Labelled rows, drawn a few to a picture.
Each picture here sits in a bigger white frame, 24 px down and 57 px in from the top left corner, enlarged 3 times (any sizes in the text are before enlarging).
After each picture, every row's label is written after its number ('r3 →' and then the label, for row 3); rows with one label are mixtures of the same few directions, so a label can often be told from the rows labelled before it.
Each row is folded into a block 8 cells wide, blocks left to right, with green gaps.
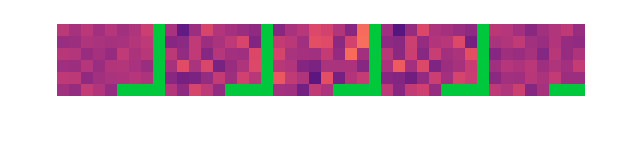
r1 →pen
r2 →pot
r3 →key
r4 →pot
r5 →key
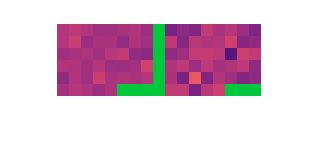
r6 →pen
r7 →pen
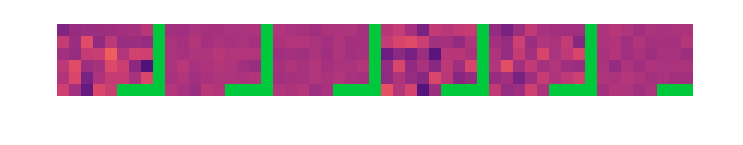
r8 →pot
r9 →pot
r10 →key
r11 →key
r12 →pot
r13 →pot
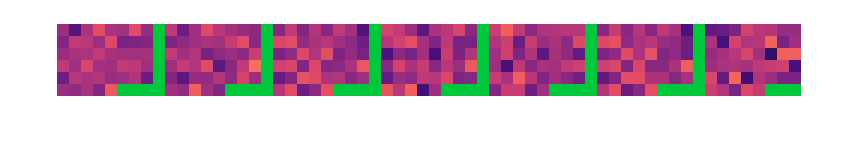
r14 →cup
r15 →pot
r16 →pen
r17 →key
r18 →pot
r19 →pen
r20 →pen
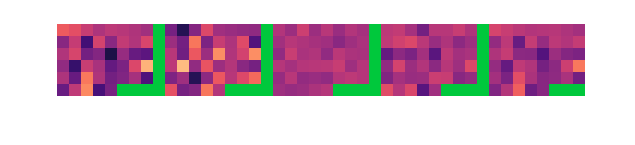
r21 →pot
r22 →pot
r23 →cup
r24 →key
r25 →pot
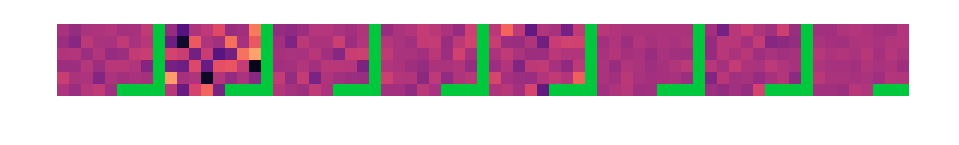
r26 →pen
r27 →pen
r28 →pen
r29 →key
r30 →cup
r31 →pot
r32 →cup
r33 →key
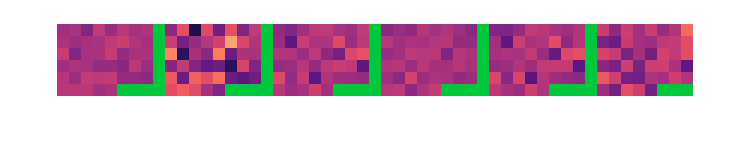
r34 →cup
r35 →cup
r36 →pen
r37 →pen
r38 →pen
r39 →pen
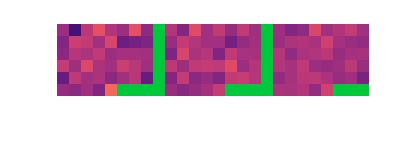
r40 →cup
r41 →cup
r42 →cup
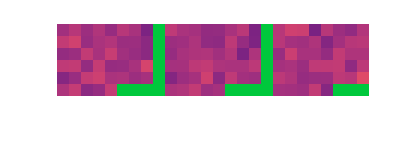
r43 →pen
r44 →key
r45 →cup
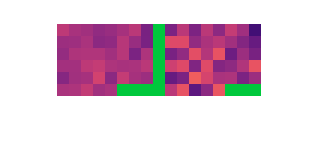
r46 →key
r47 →pen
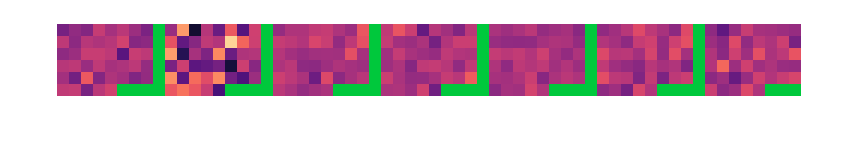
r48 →pen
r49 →cup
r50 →key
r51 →cup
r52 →key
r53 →key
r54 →pot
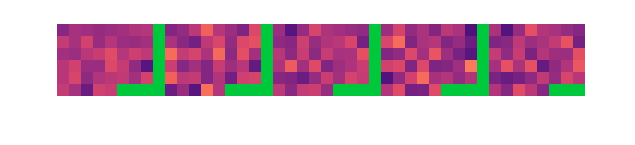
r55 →pot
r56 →key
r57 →pot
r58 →pen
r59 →pot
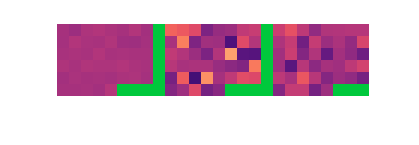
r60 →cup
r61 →pen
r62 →pot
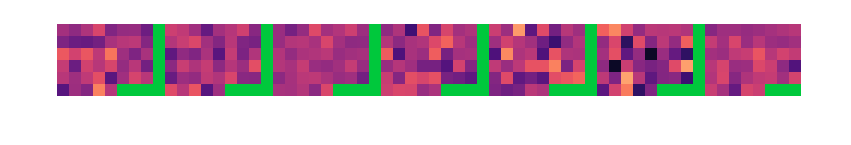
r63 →key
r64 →key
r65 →cup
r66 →cup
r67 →cup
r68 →pot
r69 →pot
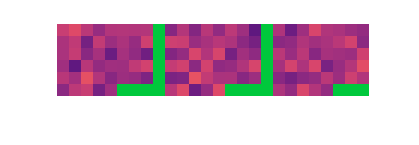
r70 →pot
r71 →pen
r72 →pot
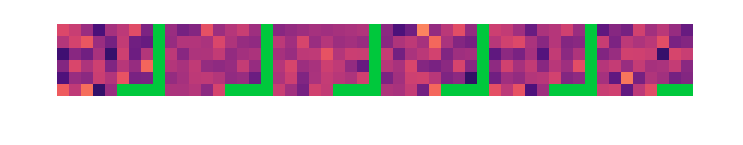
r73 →key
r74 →cup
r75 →pot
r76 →cup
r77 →key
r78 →pen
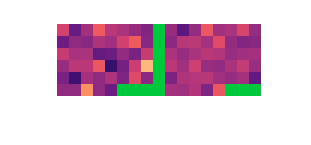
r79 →pot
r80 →cup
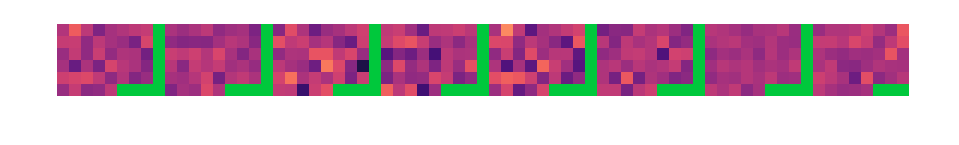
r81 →pot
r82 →key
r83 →pot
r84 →key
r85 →pot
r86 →pen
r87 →key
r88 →key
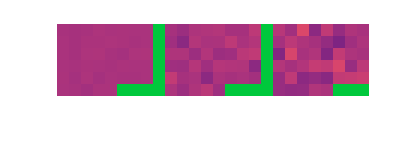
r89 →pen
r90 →pen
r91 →cup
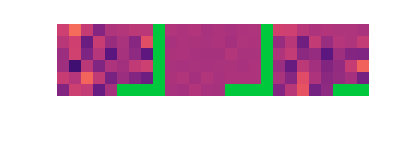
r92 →pot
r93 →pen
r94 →pot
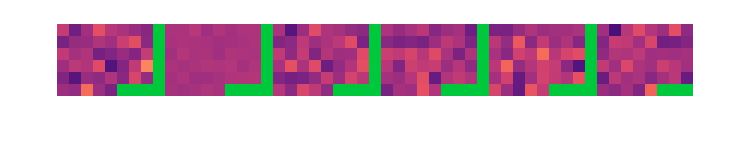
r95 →pot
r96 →cup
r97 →pot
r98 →key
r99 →pot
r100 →cup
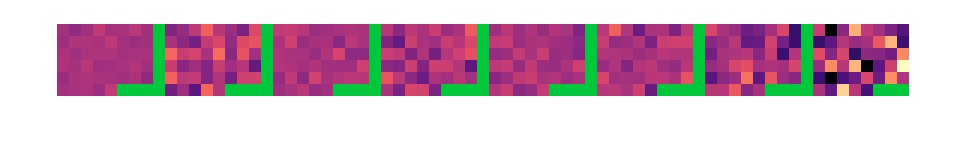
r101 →cup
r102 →key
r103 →pen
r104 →pen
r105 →pen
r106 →cup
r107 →key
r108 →pot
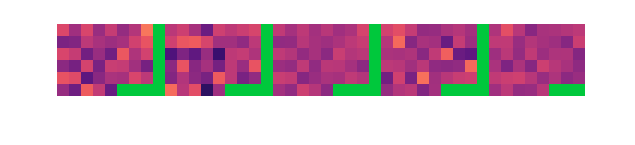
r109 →pen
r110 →key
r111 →pen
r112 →pen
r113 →pot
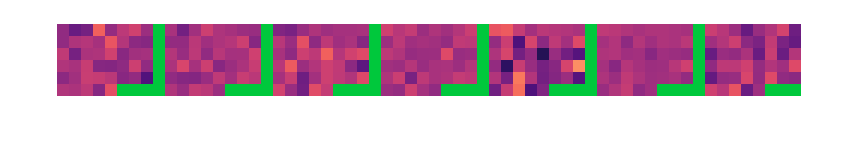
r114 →cup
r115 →pot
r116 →pot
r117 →pen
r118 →pot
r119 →pot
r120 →key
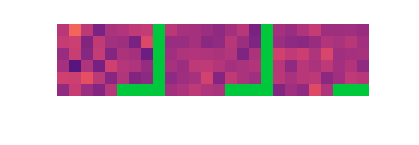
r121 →pot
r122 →key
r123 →key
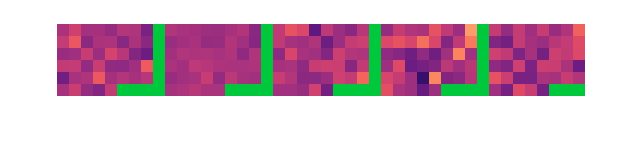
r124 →pen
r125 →key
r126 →cup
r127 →key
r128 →pen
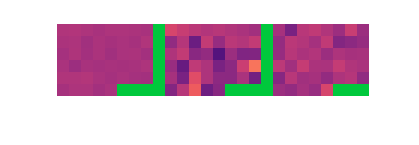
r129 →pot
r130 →pot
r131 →cup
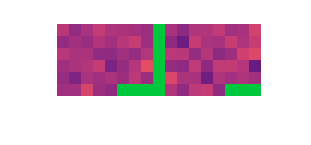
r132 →pot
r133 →pen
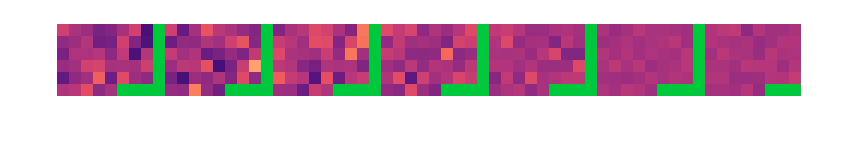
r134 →key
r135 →pot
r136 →key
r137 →pen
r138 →pen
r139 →pot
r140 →cup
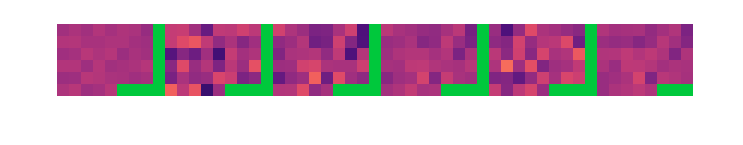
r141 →pen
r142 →key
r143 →key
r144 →key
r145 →pot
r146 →key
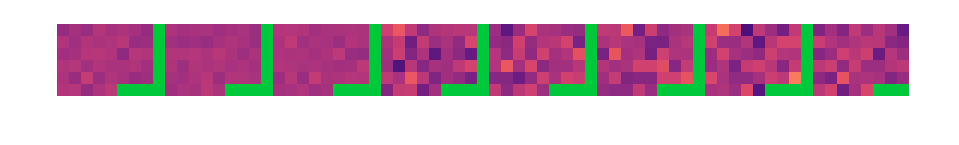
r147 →pen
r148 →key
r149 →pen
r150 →pot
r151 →pot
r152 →cup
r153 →cup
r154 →pen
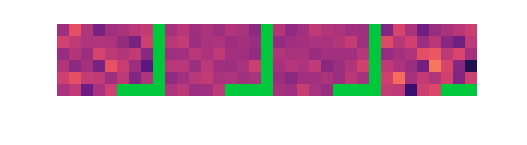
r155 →pot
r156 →pen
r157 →pot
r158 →pot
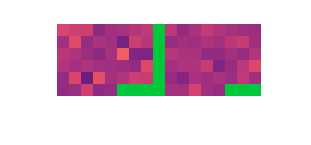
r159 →pen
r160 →pot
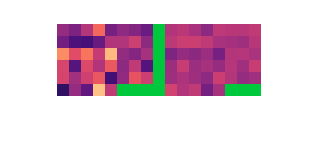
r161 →key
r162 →key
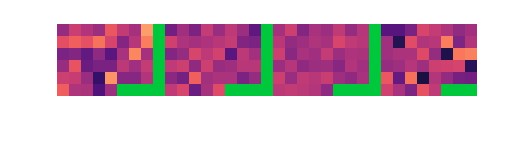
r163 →key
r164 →pen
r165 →cup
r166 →pen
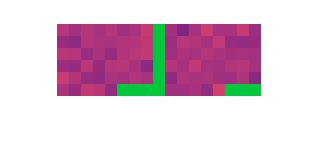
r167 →pen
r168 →cup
